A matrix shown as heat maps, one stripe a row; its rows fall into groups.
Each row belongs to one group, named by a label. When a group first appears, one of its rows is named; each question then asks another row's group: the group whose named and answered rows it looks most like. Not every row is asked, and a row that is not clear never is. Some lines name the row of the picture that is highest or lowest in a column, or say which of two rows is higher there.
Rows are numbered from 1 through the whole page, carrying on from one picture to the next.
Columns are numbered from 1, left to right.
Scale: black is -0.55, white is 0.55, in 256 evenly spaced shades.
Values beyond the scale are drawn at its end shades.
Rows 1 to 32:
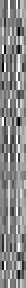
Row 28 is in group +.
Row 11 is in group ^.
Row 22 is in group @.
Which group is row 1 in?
@
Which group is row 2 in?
@
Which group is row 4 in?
^
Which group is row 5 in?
@
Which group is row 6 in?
^
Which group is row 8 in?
+
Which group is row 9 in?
@
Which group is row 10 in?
+
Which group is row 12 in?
@
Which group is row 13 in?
+
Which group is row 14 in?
^
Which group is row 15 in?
@
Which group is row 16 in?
@
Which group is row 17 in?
+
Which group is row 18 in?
@
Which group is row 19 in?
@
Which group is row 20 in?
+
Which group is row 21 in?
@
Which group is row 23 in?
@
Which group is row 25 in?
@
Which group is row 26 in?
@
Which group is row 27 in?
+
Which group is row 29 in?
^
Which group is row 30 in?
+
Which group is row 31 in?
^
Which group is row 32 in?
@
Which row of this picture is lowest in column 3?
6
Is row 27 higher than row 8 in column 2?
Yes
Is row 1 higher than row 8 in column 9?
Yes
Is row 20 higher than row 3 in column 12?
No
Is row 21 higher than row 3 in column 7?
No
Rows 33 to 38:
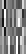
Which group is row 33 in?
^
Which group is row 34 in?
+
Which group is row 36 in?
^
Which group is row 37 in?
@
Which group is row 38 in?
@
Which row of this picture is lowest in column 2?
35
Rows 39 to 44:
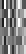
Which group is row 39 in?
+
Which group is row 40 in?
@
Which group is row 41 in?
+
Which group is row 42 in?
@
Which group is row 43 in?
^
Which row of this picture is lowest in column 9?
43
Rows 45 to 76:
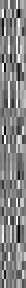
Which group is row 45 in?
@
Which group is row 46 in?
^
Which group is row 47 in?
+
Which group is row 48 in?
+
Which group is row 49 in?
@
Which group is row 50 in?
@
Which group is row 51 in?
+
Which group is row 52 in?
^
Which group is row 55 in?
@
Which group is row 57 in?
+
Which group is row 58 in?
^
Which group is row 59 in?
^
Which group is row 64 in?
^
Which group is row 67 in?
@
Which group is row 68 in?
+
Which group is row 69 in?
@
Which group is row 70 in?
^
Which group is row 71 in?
^
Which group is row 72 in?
+
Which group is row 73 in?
@
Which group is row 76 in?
+
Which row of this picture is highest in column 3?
60
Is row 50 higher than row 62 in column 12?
Yes
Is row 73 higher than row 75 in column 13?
Yes
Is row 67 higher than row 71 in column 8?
No
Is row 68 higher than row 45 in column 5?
No
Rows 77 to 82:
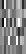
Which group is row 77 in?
+
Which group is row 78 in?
@
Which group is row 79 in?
+
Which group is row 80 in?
^
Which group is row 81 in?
@
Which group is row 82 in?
^
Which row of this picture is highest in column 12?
81
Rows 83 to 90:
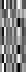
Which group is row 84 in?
@
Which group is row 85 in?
^
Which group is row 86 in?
+
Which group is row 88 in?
^
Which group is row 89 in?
+
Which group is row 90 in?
^
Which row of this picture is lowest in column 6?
83
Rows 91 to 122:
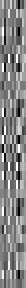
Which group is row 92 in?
@
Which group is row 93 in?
^
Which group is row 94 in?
^
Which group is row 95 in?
^
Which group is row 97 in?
@
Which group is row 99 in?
@
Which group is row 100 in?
+
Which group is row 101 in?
@
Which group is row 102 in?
^
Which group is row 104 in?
+
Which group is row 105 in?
+
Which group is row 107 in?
+
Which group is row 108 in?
^
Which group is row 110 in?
^
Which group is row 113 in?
^
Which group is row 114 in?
^
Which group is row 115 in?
@
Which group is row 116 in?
+
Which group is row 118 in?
^
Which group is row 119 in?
@
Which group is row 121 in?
^
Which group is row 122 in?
^
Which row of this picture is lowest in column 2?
107
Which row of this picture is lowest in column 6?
107
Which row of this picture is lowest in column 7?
97
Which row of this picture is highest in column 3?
105
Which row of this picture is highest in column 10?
107
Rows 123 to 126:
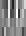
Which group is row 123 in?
@
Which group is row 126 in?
+
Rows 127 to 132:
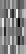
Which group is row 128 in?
@
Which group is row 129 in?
^
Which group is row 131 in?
^
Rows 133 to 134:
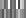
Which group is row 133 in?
@
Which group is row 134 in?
+
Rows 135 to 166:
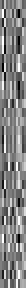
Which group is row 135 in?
+
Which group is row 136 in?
^
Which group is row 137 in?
+
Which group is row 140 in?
^
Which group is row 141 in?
+
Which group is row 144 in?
^
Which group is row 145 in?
^
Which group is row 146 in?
@
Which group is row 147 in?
+
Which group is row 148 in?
@
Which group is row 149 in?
+
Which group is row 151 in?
+
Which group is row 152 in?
@
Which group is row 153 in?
@
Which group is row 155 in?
+
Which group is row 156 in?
^
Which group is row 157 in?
^
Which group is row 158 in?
@
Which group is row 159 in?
+
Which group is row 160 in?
@
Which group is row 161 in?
^
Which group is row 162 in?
@
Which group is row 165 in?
+
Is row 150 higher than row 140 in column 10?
Yes
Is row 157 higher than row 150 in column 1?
Yes
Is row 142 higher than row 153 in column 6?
No
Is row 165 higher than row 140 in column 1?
No
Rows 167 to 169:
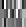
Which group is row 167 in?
+
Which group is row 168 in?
@
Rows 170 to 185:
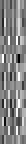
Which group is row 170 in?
+
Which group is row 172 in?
+
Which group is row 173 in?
+
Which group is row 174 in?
@
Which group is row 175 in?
+
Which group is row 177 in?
@
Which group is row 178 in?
+
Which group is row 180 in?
@
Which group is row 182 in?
@
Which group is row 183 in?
^
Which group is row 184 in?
@
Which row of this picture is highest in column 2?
176
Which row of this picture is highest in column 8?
176
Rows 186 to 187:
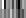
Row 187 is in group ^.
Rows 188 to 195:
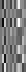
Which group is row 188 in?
+
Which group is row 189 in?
^
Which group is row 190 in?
+
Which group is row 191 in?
^
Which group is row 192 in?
^
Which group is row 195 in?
+
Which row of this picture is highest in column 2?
194
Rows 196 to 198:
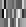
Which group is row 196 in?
^
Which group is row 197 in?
+
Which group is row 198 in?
@
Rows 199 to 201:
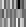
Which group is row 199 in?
^
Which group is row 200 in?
+
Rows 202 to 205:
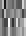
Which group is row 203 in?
+
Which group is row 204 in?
@
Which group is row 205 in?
@
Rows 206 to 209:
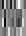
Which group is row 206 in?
+
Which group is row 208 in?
^
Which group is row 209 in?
@
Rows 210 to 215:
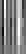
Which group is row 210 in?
+
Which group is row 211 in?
+
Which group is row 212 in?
+
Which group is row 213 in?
+
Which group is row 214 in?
+
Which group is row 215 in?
+
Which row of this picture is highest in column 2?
215
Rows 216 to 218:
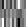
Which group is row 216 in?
+
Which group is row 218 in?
^
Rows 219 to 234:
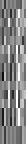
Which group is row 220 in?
+
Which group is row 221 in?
@
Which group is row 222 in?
+
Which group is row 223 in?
+
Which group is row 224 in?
@
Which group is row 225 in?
@
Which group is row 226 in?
+
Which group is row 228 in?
@
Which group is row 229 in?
@
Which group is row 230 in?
@
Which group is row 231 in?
+
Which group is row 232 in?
+
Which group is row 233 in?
^
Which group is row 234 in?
^
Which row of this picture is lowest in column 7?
229
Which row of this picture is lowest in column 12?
223
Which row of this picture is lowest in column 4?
229
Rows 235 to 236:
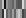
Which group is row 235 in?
^
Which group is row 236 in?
+
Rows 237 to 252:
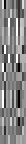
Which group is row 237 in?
^
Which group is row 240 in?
@
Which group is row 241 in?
@
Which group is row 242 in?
+
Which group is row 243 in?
@
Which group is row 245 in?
+
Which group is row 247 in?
^
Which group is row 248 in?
^
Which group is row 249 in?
+
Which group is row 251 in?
^
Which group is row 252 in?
@
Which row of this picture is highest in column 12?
237
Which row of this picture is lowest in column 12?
242
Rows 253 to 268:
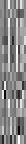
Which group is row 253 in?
@
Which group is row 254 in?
^
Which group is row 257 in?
@
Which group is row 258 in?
@
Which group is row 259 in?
@
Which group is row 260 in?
@
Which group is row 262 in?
+
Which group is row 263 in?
^
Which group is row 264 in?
@
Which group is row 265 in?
@
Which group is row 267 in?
^
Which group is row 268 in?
+
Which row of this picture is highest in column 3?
262
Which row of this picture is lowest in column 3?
263
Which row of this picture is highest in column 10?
268
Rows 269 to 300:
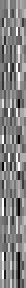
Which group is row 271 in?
+
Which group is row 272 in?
@
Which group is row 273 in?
^
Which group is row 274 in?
+
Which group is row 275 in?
+
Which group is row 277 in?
+
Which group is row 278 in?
+
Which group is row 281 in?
@
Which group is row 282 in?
+
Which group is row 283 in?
^
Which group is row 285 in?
+
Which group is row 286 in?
@
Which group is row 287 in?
+
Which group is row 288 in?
^
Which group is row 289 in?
+
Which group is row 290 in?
+
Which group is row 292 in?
^
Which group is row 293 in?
@
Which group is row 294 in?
@
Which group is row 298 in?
^
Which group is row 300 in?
^
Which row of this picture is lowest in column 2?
287
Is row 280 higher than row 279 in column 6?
Yes
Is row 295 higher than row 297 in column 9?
Yes
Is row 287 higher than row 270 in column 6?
No
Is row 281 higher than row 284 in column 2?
No
